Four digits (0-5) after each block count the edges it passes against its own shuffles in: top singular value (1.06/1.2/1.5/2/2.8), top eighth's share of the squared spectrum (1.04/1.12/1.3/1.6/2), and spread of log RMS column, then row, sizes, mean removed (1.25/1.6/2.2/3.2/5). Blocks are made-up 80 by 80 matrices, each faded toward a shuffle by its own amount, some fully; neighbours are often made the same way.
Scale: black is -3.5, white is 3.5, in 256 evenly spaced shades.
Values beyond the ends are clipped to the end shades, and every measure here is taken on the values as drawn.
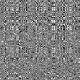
5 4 3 3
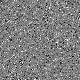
0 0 0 0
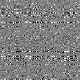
4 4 1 3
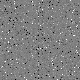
1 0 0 0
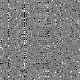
4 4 2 1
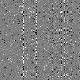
5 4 3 1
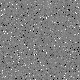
1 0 0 0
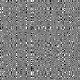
5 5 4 3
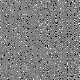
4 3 2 1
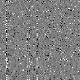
4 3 2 1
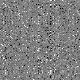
4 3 2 1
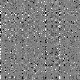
4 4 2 2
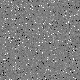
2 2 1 0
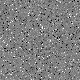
1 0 0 0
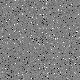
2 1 1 0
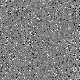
3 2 1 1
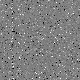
2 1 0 0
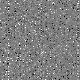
3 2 2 0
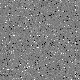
2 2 0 0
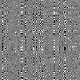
5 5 4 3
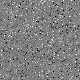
2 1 0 0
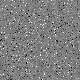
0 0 0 0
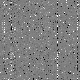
4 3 2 1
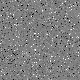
0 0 0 0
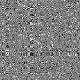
4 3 2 2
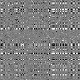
5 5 3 4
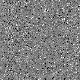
3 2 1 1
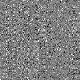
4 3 2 1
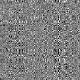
4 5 3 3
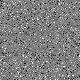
3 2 0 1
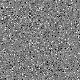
3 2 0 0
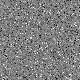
1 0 0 0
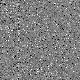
2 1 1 0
